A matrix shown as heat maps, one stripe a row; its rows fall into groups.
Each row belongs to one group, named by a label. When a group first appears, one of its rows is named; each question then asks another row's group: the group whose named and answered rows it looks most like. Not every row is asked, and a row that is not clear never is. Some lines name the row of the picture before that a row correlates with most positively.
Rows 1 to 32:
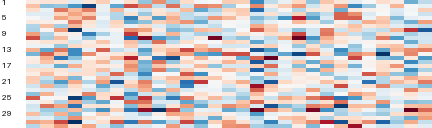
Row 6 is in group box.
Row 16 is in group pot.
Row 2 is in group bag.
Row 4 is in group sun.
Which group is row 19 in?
box
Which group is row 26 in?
bag
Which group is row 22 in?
bag
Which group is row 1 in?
pot
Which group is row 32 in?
sun
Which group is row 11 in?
pot
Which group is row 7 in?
bag
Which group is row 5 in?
sun
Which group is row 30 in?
box
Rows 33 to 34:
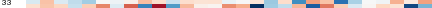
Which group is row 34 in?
pot
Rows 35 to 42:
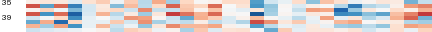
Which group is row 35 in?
pot
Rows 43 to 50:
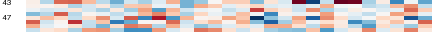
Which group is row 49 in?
bag
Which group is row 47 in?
pot
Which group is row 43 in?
sun
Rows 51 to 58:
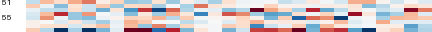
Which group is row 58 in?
bag
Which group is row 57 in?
pot
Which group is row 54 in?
sun
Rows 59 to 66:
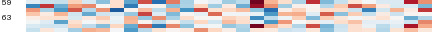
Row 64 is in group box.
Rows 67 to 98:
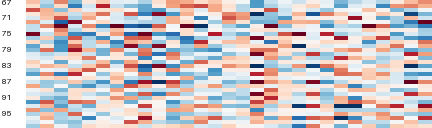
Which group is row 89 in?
box
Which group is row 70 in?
pot
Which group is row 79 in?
bag
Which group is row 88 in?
bag
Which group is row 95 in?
bag
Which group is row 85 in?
bag
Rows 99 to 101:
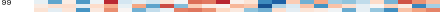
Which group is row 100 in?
pot
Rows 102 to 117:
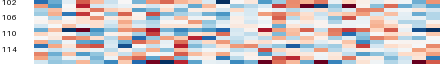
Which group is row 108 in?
box
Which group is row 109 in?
bag
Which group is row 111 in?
box
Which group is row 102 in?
box
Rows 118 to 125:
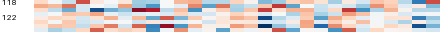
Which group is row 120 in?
bag
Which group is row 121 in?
sun
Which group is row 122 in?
pot
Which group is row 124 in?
pot
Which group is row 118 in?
box
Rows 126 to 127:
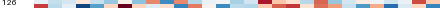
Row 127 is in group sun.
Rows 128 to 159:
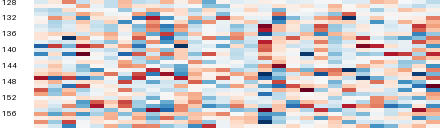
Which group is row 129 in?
bag
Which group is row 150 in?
sun
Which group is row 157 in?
pot
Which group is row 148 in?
box
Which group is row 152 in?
box
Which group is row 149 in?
box
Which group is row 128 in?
box
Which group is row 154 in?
sun
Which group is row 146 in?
pot
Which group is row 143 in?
box
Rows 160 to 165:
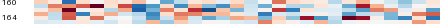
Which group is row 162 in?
box
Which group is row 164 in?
sun
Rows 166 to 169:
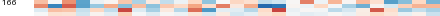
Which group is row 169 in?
box
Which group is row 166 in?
sun
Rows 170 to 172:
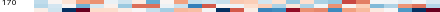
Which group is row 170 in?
sun
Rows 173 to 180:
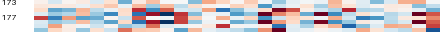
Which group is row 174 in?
pot
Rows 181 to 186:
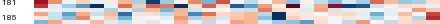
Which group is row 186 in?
sun
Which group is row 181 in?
box
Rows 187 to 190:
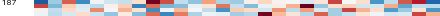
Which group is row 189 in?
sun
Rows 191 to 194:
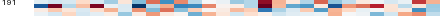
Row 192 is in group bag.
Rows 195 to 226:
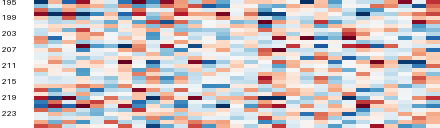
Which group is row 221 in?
bag
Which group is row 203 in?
sun
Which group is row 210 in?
box
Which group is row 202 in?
bag
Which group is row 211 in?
box
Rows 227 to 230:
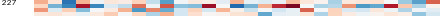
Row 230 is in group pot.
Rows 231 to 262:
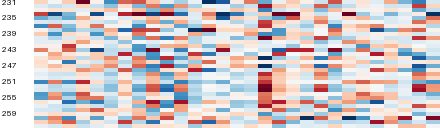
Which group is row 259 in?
pot
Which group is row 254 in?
bag
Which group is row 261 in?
box
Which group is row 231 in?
bag
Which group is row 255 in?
bag
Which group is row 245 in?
pot
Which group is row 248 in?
box
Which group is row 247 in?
pot
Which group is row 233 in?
pot
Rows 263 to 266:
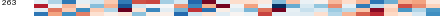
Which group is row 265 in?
box
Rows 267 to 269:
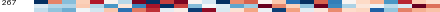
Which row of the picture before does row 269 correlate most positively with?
263
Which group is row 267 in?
sun
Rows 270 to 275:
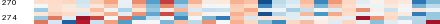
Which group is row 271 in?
pot
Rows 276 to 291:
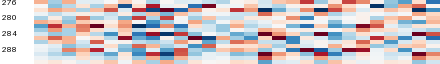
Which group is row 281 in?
box
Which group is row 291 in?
pot
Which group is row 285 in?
box
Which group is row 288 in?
sun
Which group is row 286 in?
sun
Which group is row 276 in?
sun
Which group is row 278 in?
pot
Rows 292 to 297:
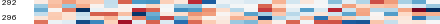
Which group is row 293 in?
bag
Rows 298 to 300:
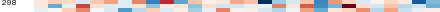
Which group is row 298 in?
pot
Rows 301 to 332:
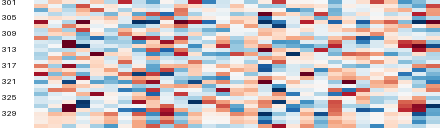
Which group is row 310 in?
bag
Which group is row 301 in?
box
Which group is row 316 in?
box
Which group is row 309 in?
box
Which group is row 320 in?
bag
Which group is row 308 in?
bag
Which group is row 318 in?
pot
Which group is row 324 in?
sun
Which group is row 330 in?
pot
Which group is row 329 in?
pot
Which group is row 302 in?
box
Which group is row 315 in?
bag
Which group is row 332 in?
bag
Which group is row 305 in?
pot
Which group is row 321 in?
bag
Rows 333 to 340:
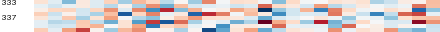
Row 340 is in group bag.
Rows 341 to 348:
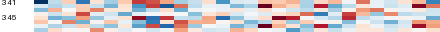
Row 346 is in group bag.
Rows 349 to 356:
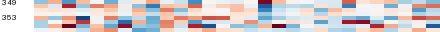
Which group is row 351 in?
pot
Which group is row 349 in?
bag
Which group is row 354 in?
sun
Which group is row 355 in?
box
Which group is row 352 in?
pot
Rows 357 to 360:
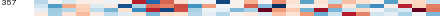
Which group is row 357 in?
sun
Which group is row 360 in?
sun
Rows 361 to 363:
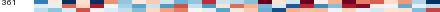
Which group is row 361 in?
bag
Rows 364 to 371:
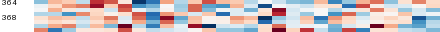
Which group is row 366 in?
box
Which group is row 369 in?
pot
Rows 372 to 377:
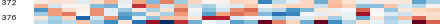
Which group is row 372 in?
pot
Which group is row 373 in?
bag
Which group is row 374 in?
sun
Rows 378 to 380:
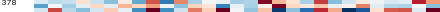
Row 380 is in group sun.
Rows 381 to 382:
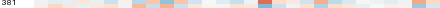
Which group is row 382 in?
pot
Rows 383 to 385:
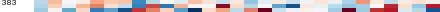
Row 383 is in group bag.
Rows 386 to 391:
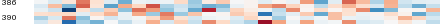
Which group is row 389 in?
pot
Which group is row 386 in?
sun
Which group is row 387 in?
bag
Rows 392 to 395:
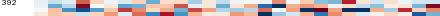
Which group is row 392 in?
sun
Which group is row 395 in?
pot
